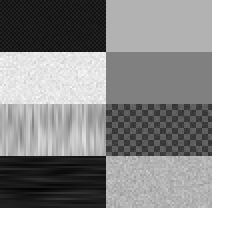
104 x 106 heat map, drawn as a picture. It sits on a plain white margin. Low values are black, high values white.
It is made of 4 by 2 panels. Panel 1,1: very low, checkered, faint in contrast. Panel 1,2: high, flat. Panel 2,1: very high, fine-grained, faint in contrast. Panel 2,2: middling, flat. Panel 3,1: high, streaked downward. Panel 3,2: low, checkered. Panel 4,1: very low, streaked across, faint in contrast. Panel 4,2: high, fine-grained, faint in contrast.
